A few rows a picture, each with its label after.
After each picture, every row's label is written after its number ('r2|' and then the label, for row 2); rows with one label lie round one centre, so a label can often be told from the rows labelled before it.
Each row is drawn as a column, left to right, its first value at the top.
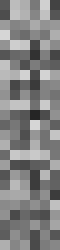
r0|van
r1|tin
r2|tin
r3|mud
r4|tin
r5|van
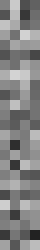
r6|van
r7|tin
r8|van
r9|van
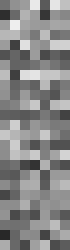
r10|van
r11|mud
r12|tin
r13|tin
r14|van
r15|tin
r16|tin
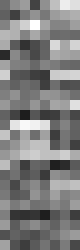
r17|van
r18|mud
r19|mud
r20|mud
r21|mud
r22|tin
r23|tin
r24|tin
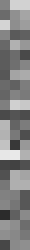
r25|mud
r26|tin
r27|tin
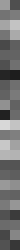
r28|mud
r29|mud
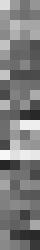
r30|tin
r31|mud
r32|mud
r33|mud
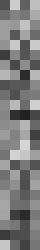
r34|van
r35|tin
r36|mud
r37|tin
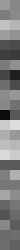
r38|mud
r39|mud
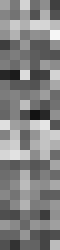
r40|mud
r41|mud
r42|tin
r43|mud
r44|mud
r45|van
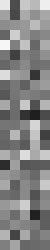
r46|tin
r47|van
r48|tin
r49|mud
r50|tin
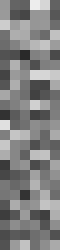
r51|mud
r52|van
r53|van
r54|tin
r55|tin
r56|van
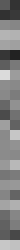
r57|van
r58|van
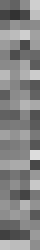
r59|van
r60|van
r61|van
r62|tin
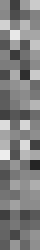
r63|mud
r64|van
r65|mud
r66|tin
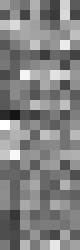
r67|mud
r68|mud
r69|van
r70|tin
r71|van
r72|van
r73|tin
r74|van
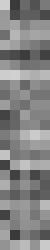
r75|tin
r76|van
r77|van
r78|van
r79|van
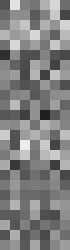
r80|van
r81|tin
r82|mud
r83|van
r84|mud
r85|tin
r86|van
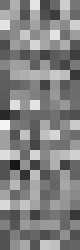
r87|mud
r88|tin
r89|van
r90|tin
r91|van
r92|van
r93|tin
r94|mud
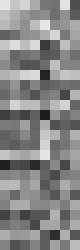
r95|tin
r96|tin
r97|tin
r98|tin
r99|mud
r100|van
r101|tin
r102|van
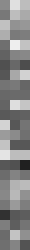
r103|mud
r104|tin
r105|tin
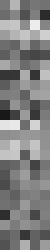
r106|mud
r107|mud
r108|van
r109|mud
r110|van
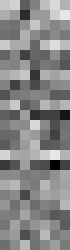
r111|tin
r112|tin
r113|van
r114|mud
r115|tin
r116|tin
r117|tin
